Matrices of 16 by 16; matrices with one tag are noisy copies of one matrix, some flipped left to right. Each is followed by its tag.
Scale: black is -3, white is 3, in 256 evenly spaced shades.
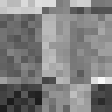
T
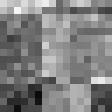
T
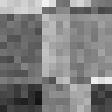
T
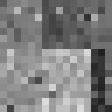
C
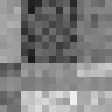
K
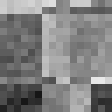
T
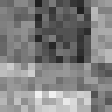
K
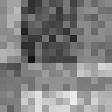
K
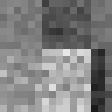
C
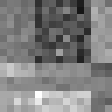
K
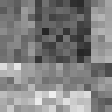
K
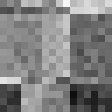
T
